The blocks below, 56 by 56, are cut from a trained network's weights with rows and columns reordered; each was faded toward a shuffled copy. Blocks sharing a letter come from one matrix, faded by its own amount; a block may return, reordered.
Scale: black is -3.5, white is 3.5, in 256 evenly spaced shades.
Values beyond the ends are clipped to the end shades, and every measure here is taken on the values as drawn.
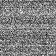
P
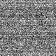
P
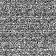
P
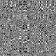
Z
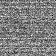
P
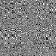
Z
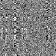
Z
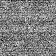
P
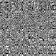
Z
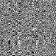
Z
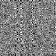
Z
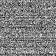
P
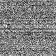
P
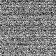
P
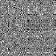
Z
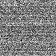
P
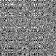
Z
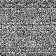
P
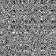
Z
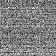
P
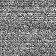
P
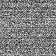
P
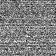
P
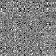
Z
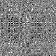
Z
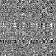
Z
